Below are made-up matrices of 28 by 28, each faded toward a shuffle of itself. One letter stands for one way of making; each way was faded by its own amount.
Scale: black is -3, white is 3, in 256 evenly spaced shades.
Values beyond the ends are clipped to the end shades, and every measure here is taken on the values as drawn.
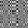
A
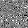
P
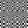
A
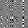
A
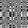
A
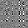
A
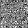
P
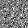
P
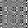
A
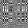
A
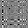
A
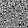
P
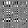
A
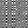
A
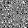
P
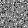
P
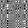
A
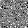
P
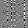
A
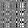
A
